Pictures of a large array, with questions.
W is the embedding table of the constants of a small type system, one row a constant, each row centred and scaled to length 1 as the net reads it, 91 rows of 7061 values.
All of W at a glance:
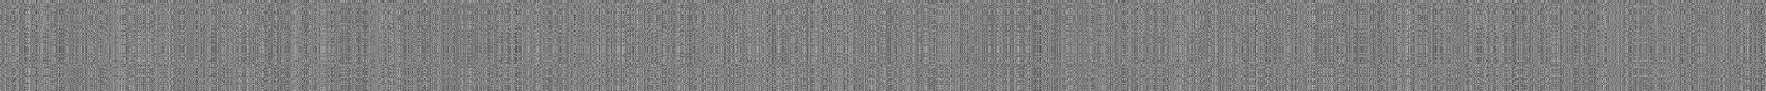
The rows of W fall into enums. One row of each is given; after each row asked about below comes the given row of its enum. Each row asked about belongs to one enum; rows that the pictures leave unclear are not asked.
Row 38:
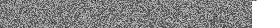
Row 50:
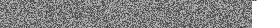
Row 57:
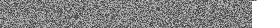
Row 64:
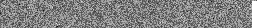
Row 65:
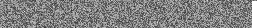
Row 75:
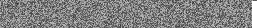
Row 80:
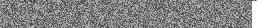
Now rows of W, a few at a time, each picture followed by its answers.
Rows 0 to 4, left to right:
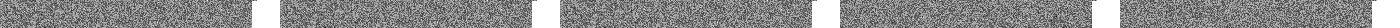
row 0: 65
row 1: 65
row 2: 65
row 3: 38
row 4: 50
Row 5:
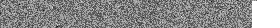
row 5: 64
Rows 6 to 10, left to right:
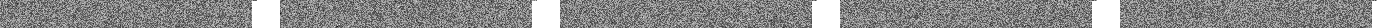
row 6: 75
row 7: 64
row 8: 38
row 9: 57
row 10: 50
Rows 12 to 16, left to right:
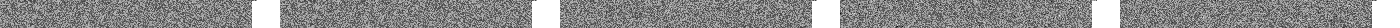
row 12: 80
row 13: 80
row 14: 50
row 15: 64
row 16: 38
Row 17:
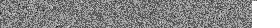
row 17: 64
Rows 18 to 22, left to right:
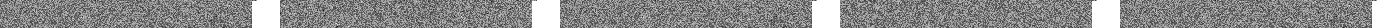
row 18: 38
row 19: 64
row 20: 38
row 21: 80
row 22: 38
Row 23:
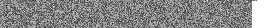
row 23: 65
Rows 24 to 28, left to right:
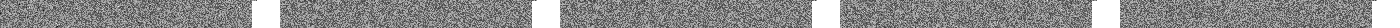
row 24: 64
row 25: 80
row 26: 80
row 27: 65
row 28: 50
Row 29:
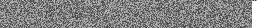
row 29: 50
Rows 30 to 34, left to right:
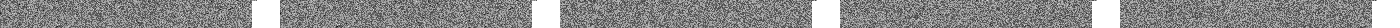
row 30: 64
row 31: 64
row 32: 80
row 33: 57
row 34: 50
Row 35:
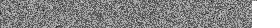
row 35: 64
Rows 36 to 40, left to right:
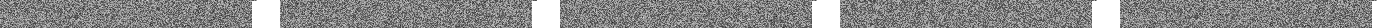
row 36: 57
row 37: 75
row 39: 80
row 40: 57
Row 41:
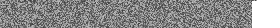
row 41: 80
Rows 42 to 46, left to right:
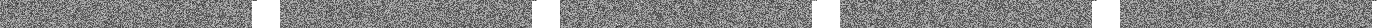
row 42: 75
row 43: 50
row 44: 64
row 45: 80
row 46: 50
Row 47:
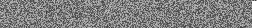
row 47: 50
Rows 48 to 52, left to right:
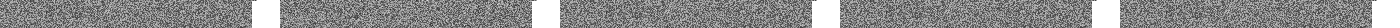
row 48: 50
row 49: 57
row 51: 50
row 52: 50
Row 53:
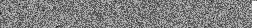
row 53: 64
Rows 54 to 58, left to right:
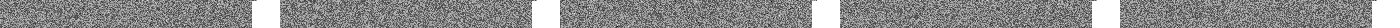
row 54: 57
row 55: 80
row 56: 64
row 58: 50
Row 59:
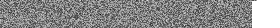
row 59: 57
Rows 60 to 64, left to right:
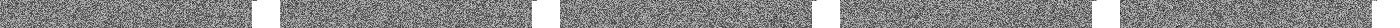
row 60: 75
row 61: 75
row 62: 38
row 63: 57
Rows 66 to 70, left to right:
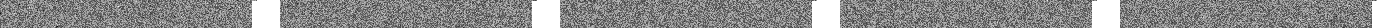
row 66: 64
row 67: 75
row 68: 80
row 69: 65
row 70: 38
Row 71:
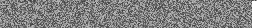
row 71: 80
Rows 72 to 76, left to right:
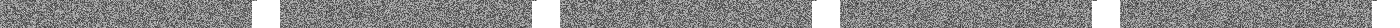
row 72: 65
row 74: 80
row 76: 75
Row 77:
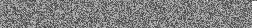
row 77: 65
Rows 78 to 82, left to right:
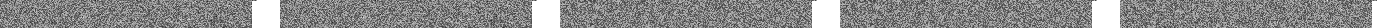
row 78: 38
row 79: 38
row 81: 80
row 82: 65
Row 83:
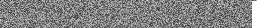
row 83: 57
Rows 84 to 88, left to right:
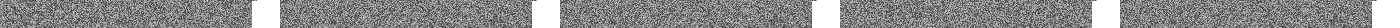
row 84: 65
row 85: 38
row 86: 38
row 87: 50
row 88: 38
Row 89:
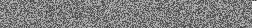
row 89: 50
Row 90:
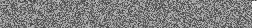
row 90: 80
